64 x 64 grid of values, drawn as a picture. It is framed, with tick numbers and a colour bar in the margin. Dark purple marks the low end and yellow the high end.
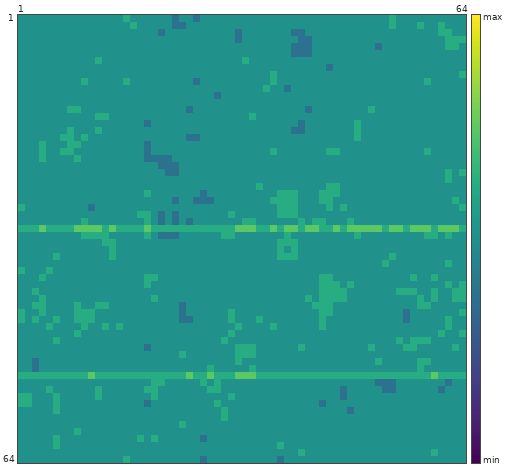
Odd lines: rows 31 and 52. Average level on the scale: 50%. Calmest part: top right.
